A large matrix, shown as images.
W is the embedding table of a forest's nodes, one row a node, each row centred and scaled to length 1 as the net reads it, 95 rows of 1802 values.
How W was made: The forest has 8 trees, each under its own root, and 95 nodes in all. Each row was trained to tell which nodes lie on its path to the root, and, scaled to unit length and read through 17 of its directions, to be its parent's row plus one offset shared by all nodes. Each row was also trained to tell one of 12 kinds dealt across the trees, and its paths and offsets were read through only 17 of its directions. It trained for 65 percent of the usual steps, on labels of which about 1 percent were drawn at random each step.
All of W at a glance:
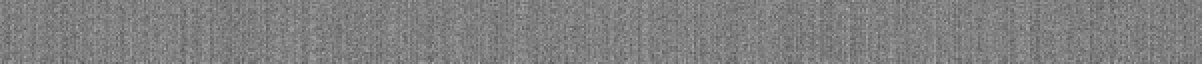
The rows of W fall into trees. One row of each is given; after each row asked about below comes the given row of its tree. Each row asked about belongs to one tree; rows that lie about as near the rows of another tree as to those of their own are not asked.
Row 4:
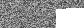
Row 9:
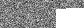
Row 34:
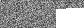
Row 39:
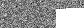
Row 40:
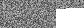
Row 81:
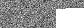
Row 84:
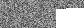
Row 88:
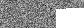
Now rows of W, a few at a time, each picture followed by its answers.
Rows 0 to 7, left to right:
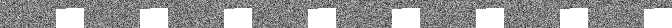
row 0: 9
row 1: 39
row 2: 84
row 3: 39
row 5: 4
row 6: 84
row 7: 81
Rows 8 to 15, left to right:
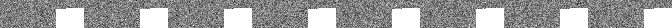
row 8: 39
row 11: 4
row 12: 88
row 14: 81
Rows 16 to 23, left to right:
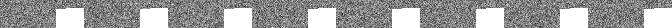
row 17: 88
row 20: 81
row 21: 34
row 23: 34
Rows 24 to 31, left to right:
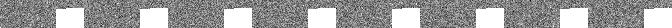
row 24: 84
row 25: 84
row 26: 84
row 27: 9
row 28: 39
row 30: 39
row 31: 88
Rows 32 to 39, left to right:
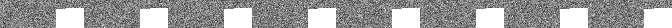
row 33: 81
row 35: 84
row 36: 39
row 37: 88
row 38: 84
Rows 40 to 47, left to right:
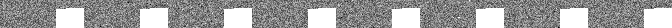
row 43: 34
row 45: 84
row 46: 81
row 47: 9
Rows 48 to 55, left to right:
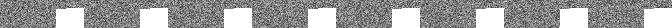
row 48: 88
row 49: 88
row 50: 9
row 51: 4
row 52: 40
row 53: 88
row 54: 88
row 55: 81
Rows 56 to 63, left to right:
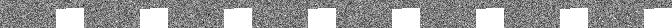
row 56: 88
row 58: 39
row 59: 81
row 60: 81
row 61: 84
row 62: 88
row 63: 39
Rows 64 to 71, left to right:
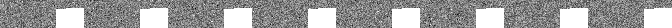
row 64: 84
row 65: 84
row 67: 81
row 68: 81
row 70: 81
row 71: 40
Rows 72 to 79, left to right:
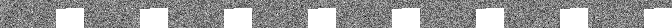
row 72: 39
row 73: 39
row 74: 81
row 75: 39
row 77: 34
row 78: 84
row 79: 9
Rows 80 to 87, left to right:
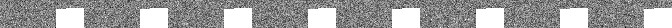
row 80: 84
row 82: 39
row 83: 34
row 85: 81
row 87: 39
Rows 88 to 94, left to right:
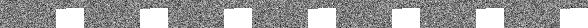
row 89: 84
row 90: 4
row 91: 39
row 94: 81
